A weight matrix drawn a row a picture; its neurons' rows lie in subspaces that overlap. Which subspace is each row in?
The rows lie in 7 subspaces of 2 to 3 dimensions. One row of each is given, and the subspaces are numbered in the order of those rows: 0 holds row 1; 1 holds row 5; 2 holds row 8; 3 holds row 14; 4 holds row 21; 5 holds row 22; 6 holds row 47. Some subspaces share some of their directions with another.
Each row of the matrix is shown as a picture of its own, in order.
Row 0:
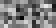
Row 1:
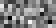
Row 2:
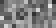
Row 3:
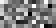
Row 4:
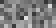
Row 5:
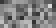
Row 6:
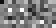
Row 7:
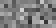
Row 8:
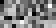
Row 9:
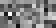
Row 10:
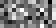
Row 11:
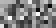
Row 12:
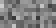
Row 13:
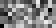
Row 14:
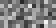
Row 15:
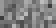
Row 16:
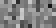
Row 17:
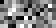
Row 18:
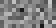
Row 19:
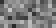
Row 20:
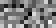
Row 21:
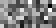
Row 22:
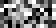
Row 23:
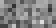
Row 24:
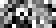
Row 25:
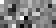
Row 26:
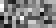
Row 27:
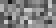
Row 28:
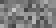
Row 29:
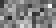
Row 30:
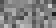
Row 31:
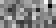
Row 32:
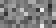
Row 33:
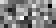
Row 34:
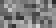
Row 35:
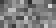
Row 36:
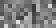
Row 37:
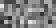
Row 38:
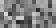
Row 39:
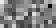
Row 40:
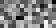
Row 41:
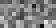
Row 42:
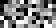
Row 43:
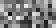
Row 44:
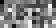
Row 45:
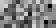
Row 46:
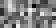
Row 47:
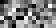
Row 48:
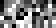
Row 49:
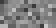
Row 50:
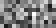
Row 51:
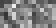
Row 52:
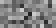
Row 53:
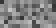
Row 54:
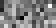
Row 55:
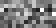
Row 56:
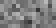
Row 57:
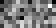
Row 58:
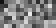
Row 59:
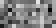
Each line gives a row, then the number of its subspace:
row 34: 2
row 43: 3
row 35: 6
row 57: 4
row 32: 5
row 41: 3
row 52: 5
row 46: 4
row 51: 5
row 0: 1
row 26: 0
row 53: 1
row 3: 6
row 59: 4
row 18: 5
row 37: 0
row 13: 4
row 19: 2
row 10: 5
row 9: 3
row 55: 5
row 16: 4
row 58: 2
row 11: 4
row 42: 6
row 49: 6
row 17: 6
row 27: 0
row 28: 6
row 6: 2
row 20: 5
